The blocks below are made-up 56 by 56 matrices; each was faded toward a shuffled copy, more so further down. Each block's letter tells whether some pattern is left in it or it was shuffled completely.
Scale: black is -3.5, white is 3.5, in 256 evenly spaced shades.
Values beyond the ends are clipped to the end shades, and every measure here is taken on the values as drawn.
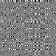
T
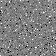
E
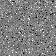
E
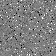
E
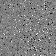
E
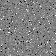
E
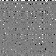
T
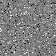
E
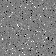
E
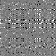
T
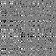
T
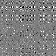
T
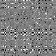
T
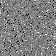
E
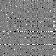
T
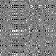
T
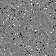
E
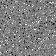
E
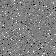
E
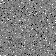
E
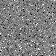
E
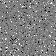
E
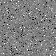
E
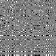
T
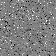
E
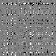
T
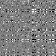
T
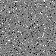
E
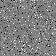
E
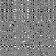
T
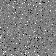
E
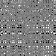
T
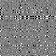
T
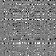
T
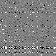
T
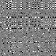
T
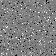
E
